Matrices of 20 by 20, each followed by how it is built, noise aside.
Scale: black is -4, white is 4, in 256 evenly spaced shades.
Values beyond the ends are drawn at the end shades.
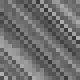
Toeplitz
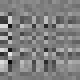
low rank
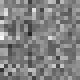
low rank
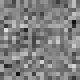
low rank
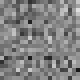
low rank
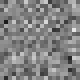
low rank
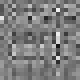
low rank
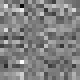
low rank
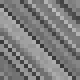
Toeplitz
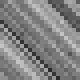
Toeplitz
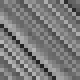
Toeplitz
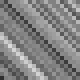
Toeplitz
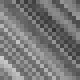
Toeplitz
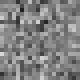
low rank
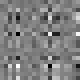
low rank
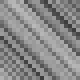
Toeplitz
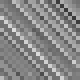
Toeplitz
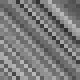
Toeplitz
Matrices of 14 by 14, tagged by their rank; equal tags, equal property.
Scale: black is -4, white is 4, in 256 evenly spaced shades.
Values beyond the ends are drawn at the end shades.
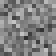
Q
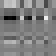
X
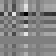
X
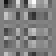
X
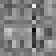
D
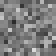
Q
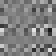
D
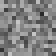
Q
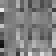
D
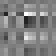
X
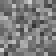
Q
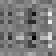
D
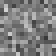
Q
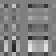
X
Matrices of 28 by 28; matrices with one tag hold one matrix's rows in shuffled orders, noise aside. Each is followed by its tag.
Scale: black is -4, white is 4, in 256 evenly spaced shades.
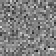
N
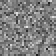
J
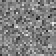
J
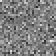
N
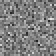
N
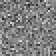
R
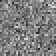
J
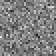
N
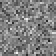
J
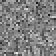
J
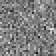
N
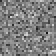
J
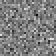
N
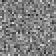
R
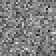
J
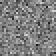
J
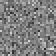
N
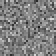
N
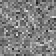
J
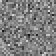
R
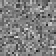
J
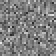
N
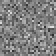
N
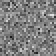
N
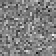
J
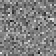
N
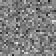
J
